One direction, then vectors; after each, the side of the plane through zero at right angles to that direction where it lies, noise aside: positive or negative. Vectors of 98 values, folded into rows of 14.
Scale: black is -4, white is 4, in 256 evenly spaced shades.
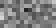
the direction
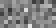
negative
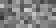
negative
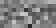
positive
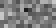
positive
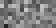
negative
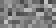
negative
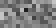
positive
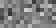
negative
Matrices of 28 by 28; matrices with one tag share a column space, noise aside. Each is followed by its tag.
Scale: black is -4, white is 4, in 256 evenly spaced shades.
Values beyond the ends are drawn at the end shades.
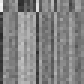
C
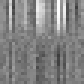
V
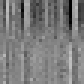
V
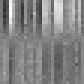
V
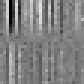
V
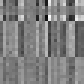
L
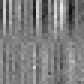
V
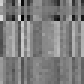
L
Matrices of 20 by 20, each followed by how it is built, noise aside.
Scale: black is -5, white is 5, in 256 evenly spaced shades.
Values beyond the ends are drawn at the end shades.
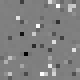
sparse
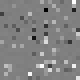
sparse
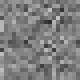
low rank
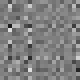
low rank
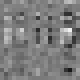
low rank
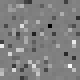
sparse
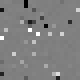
sparse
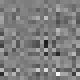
low rank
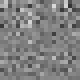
low rank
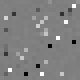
sparse
